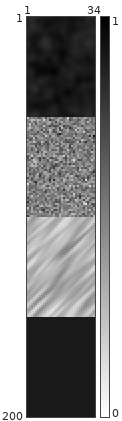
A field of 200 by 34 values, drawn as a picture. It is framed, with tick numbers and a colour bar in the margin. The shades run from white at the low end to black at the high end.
The table splits into 4 rows of 1 panel. Panel 1,1: very high, blotchy, faint in contrast. Panel 2,1: middling, fine-grained, strong in contrast. Panel 3,1: low, slanting up to the right. Panel 4,1: very high, flat.
